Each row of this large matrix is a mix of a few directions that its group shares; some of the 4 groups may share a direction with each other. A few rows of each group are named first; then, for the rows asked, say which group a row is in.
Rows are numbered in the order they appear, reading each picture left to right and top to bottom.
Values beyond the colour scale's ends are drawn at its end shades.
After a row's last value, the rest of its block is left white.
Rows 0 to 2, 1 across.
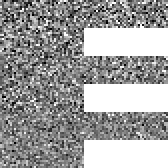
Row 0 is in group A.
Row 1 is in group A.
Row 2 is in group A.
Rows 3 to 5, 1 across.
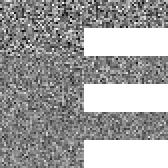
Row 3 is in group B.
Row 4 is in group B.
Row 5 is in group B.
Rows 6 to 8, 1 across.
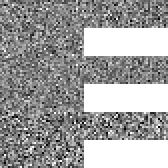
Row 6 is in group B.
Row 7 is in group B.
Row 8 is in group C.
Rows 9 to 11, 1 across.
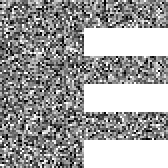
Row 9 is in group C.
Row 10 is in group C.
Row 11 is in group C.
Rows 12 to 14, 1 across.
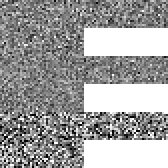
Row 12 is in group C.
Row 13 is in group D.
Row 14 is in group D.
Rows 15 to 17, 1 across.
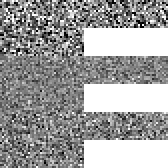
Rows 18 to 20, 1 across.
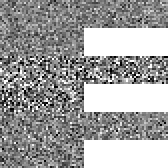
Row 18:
C
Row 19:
D
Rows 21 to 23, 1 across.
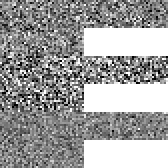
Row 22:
C
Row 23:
D
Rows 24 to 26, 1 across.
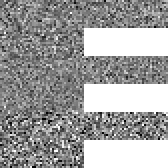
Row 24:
C
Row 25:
B
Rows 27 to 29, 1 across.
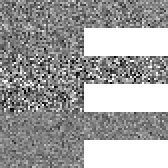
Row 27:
B
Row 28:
D
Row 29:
A
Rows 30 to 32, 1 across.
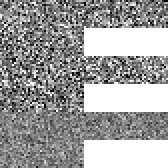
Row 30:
D
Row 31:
B
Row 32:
D
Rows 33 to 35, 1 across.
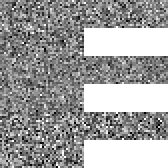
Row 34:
D
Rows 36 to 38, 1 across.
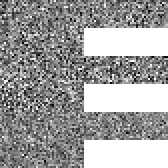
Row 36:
C
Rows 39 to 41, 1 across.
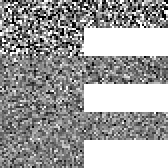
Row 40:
B
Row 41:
A
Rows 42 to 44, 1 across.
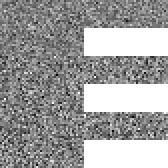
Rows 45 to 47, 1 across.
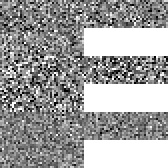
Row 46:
A
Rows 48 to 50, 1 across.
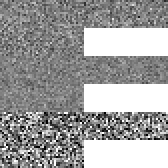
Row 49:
C
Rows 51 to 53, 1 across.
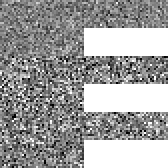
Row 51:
B
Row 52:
D
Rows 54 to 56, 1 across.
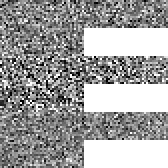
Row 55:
B
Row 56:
C
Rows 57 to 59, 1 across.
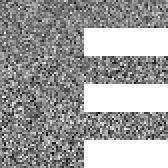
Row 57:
C
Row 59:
B
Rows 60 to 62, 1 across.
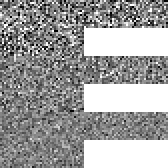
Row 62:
A
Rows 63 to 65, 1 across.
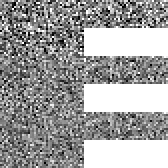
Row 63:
D
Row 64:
D
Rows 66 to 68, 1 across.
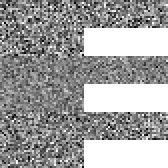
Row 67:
A
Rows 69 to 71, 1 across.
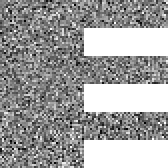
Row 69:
A
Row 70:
C
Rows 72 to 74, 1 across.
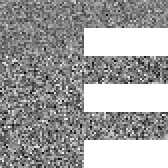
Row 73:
B
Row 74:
C
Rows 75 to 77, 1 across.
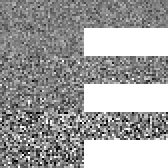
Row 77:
C
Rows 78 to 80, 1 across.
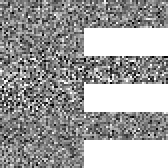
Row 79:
D
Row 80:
D
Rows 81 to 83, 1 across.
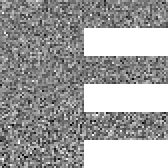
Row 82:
C
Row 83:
C
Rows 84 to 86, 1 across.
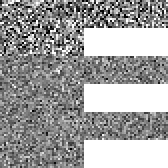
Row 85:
A
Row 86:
B
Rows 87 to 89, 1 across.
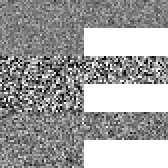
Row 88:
C
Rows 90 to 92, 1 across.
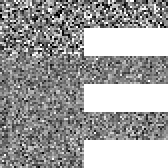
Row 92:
C
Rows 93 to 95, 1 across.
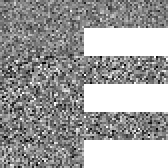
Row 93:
B
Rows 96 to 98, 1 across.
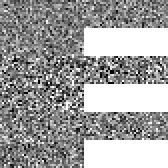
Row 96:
B
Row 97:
B
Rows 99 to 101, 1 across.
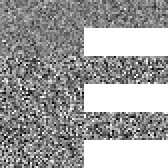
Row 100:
C
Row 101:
D
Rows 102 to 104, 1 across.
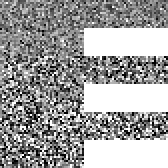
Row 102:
C
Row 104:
C
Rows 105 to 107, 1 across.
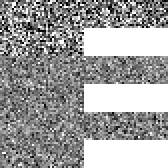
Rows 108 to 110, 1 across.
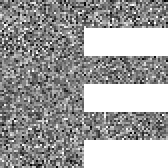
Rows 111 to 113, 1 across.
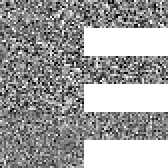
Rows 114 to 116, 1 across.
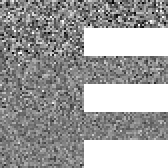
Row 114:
A
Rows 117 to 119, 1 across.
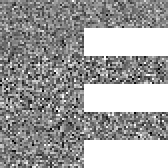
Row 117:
C
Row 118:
C
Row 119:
A
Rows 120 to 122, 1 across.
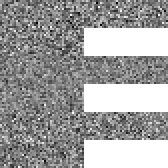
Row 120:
B
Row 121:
C
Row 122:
D
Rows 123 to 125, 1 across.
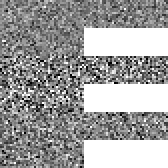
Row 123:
A
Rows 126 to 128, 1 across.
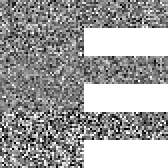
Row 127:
A
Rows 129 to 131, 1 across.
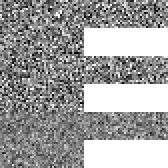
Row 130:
D
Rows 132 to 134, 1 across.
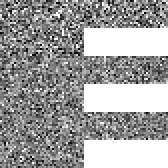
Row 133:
C
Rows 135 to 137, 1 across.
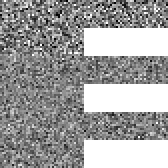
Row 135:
A
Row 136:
B
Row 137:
A
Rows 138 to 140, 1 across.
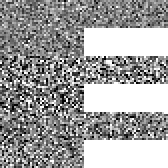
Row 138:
B
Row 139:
C
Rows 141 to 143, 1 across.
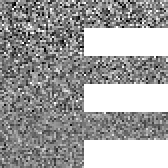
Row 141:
D
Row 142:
A
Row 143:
C
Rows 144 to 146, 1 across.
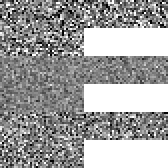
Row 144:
A
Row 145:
A
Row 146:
D
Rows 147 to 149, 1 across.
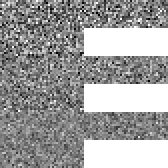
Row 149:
A
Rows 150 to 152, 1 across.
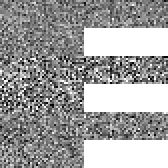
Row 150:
D
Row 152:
D
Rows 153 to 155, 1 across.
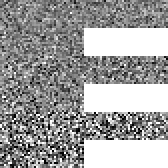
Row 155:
B
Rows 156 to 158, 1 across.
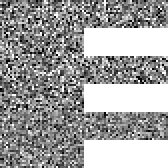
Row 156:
C
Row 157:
A
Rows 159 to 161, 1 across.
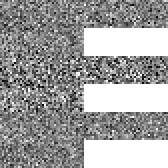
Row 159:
D
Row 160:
D
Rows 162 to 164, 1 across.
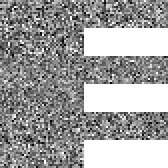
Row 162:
C
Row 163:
D
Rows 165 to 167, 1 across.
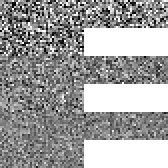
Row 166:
C
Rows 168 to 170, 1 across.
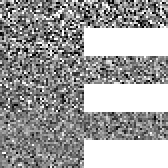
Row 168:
A
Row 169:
C
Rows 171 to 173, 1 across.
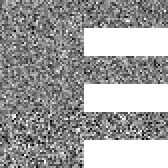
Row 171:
B
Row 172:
A
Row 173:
C
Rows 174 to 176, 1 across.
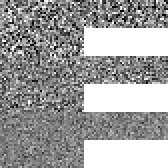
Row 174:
A
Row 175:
C
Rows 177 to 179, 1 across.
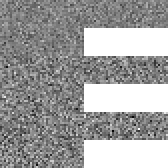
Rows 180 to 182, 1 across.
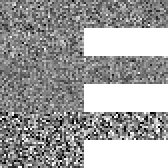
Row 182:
C
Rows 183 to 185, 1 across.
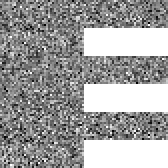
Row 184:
C
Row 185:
D
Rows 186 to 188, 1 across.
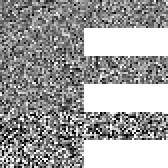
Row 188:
D
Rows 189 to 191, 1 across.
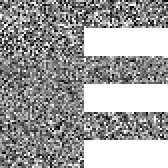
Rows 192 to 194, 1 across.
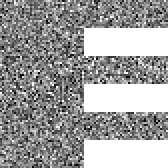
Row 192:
B
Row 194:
A
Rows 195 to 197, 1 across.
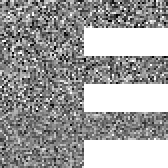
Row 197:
C
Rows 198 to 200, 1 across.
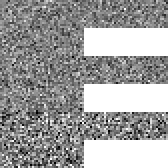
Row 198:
A
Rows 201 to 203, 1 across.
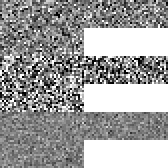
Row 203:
C
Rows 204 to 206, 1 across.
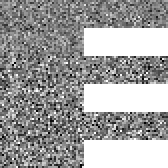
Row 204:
D
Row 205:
C
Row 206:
C
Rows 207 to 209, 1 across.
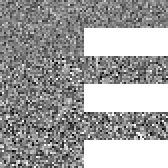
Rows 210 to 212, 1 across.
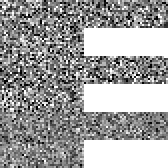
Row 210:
C
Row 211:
D
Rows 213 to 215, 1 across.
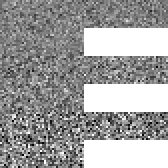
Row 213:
B
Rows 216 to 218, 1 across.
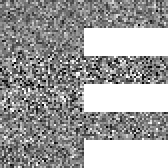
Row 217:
D
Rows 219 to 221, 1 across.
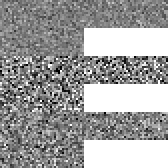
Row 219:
A
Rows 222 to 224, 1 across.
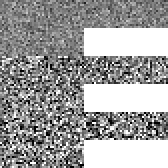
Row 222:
D
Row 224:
B
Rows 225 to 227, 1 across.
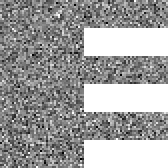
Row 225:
A
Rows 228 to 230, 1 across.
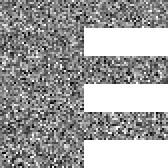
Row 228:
D
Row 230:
A
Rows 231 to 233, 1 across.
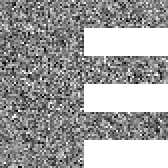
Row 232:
C
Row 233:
C
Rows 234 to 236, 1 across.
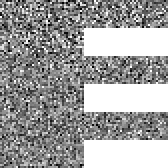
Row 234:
B
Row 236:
C
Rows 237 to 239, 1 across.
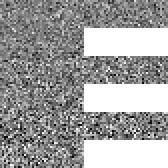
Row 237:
A
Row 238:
B
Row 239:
D
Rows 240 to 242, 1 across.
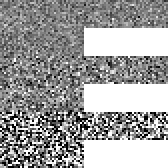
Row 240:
D
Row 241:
B
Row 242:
B
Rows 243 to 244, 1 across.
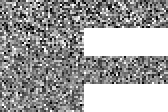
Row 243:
C
